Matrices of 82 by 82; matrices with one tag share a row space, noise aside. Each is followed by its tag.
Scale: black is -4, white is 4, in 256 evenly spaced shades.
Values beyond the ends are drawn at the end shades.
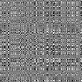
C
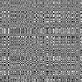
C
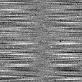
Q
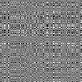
C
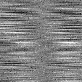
Q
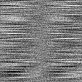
Q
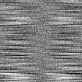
Q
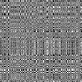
C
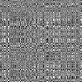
C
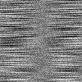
Q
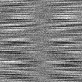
Q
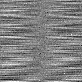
Q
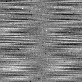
Q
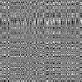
C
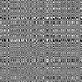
C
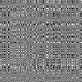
C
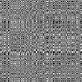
C
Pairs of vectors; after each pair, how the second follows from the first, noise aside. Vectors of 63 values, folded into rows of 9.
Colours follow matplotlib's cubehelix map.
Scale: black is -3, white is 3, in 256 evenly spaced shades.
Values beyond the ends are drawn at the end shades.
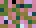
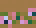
partly zeroed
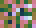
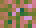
shrunk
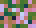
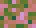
shrunk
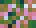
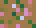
partly zeroed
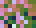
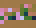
partly zeroed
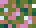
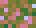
shrunk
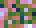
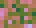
shrunk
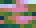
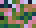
sign-scrambled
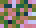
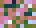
sign-scrambled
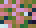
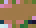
partly zeroed
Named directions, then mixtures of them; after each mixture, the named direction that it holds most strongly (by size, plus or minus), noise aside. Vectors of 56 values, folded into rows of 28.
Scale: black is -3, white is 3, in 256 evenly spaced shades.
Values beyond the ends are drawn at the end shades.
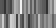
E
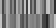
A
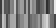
A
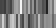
E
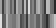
A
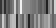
E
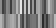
A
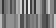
A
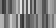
E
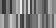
E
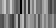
E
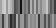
E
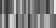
E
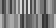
A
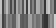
A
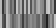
A
